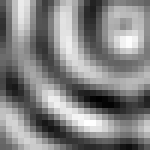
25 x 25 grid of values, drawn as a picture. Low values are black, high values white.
Neither half mirrors the other. The ninth with the highest average is the top right. No single row or column stands out from its neighbours. Concentric rings centre on the top right. There are no lone odd cells.
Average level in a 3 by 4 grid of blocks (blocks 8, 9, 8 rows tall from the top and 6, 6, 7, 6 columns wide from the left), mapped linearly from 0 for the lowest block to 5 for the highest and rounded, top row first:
3315 | 0222 | 4120
